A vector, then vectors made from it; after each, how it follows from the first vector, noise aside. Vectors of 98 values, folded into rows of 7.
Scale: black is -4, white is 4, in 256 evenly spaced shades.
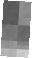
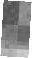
copied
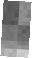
copied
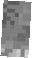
partly zeroed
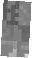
partly zeroed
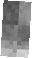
copied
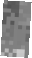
partly zeroed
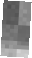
copied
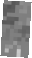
partly zeroed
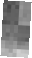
copied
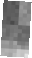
copied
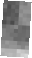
copied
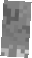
partly zeroed
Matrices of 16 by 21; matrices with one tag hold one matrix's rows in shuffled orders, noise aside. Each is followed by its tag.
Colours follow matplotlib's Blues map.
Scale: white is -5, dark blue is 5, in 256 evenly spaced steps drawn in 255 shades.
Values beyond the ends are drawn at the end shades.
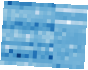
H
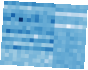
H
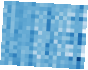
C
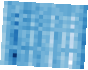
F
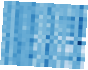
C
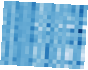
C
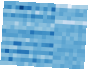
H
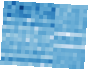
H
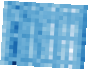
F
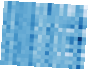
C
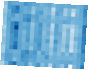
F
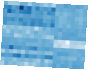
H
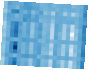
F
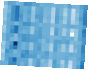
F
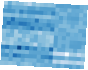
H
